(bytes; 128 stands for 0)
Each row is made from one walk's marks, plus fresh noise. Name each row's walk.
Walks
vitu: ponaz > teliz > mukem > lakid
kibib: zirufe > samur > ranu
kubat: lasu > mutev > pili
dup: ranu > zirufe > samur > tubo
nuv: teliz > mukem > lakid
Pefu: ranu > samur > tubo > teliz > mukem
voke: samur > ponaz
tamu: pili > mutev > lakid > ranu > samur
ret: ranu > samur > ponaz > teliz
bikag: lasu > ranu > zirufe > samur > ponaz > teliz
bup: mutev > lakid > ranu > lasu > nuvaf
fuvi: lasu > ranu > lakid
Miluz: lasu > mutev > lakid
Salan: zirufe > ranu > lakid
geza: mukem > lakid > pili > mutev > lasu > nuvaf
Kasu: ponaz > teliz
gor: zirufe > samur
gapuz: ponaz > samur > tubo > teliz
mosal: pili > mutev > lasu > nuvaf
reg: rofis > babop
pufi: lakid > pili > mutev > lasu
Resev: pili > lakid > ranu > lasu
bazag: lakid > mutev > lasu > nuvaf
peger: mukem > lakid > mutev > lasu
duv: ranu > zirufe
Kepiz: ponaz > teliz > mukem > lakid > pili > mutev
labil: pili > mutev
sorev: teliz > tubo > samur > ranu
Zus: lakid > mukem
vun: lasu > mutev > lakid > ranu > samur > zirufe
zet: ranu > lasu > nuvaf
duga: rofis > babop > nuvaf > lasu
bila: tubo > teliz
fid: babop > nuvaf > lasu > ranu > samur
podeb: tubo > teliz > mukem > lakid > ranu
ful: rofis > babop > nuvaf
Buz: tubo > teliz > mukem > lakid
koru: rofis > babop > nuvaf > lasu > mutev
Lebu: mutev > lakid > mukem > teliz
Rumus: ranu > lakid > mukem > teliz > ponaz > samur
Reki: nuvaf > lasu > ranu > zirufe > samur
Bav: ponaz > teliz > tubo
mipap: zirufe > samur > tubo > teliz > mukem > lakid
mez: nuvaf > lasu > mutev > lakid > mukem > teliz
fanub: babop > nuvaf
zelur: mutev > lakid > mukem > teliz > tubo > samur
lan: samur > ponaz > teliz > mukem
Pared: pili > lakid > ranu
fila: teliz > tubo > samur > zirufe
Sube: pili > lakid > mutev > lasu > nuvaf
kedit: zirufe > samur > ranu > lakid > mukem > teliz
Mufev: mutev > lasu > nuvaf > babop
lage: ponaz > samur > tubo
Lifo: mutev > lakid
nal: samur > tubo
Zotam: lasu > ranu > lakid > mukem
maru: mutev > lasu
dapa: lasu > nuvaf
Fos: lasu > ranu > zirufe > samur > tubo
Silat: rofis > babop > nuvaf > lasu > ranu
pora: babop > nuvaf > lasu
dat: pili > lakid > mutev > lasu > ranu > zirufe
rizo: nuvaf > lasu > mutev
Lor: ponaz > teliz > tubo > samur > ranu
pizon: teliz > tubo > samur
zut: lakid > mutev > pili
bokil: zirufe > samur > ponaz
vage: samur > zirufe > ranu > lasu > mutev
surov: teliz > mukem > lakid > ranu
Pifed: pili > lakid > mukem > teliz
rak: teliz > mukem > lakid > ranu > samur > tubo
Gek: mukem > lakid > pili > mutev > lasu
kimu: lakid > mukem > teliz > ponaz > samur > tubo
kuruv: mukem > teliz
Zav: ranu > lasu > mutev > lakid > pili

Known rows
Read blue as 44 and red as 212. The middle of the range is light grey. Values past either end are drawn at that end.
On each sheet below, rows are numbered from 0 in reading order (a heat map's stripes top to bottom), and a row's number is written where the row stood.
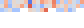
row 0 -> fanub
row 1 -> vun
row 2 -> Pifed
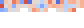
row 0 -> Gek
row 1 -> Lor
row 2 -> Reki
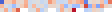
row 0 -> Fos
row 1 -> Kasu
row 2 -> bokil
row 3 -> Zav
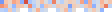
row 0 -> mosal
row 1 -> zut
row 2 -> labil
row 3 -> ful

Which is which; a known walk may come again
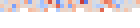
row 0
labil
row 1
ret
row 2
dat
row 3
bikag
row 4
Salan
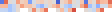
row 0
fid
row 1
dup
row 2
Fos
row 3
vun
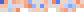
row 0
Reki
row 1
tamu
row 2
Lor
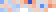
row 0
vitu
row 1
Pefu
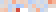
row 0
gor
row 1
Kasu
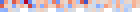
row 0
geza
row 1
Zav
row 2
mosal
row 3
rak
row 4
kuruv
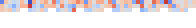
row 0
sorev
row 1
bup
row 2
lan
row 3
rizo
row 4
pufi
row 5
Gek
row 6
fuvi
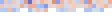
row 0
Pifed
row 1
kimu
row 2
dapa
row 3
pora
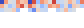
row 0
Silat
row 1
mez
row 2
zut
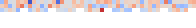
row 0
ful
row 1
podeb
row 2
zet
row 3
bokil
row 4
fanub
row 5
kubat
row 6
gapuz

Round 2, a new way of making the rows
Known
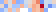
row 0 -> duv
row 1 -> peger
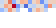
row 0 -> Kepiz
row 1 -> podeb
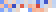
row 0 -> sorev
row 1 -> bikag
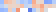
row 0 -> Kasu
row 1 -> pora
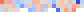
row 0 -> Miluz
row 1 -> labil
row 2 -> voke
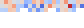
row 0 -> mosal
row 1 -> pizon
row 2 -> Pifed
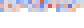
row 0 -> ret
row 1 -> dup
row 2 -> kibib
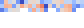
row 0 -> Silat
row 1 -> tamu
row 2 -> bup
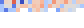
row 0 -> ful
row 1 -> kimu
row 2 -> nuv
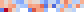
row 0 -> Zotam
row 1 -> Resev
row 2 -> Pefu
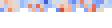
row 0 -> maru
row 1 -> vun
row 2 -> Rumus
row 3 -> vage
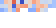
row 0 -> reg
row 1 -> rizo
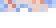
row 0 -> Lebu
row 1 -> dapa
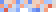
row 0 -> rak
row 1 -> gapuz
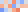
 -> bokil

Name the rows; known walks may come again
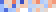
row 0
ful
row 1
Buz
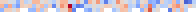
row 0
Salan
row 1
labil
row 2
geza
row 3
fanub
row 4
mosal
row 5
vage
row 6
fid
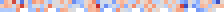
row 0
lage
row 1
Bav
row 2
zet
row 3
peger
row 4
Pefu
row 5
vitu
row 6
dat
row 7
duga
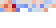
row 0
Gek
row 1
gor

